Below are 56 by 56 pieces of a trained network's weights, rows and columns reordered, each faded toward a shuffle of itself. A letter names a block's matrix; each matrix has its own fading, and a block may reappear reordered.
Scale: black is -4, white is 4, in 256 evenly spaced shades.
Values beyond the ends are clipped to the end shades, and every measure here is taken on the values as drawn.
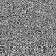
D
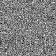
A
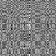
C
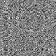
D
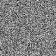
A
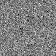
A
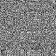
D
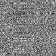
D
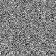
D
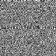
D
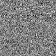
A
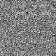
D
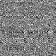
D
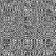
C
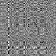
C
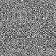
D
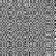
C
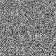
D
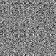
D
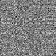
D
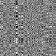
C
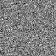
A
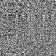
D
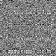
D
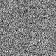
A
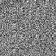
D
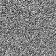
A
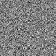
D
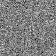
A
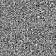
A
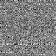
D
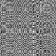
C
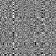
C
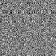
D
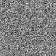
D
